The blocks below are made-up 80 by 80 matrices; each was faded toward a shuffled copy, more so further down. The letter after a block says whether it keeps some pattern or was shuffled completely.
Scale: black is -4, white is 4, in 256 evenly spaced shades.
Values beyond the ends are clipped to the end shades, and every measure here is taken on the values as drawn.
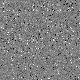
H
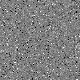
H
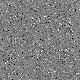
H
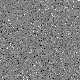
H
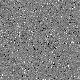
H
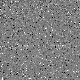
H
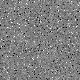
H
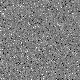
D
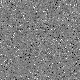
H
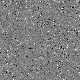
H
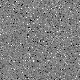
H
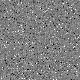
D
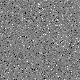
H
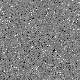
H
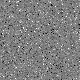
D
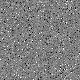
D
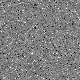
H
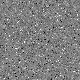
D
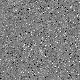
H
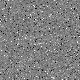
H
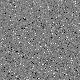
D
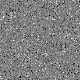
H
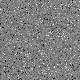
D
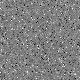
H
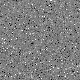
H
